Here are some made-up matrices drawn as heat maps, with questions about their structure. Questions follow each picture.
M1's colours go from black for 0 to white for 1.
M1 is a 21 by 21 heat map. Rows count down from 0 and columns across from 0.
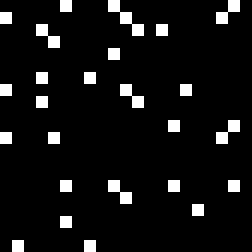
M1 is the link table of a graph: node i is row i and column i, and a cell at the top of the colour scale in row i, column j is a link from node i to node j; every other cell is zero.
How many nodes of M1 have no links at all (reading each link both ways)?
1
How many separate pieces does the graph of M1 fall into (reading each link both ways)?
2
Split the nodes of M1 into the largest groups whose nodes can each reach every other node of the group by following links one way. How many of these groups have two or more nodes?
0
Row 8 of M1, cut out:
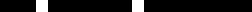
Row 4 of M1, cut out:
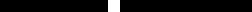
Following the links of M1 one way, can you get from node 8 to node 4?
yes
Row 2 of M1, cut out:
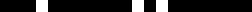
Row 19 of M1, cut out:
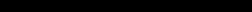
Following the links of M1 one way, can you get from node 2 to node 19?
yes
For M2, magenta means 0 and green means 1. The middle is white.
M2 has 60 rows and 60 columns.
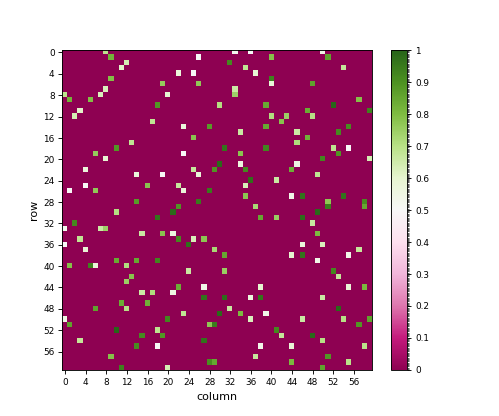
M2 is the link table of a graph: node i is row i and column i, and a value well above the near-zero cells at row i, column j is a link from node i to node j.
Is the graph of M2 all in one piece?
no
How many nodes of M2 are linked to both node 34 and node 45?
2
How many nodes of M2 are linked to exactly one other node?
1
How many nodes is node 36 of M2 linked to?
4
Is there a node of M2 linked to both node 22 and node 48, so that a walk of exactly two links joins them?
no
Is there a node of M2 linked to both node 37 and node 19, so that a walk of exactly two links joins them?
no
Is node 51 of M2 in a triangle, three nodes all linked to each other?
no
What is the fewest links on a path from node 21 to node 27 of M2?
6
